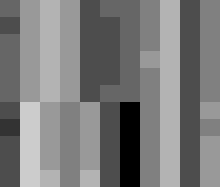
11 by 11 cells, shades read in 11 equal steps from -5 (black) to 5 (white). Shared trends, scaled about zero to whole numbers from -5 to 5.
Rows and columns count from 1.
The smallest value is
-5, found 5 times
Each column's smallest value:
-3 1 1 0 -2 -2 -5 0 2 -2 0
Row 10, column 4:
0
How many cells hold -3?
1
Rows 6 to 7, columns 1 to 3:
-1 1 2 | -2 3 1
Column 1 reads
-1 -2 -1 -1 -1 -1 -2 -3 -2 -2 -2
